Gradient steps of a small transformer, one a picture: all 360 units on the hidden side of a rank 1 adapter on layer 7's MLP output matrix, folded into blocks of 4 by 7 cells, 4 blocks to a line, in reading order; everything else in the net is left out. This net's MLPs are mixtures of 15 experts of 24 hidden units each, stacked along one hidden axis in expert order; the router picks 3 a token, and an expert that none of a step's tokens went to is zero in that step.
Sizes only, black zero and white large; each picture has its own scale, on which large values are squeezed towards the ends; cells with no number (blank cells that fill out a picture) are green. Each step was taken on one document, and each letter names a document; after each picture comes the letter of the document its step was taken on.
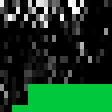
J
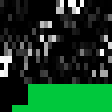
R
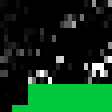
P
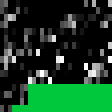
P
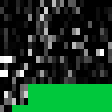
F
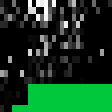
J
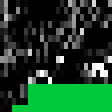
P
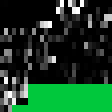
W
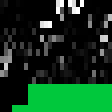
R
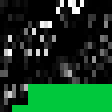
R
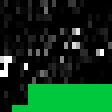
F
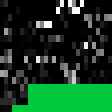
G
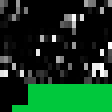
P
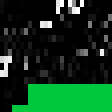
R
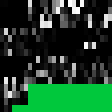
W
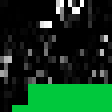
R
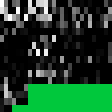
J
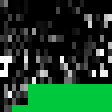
G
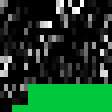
R
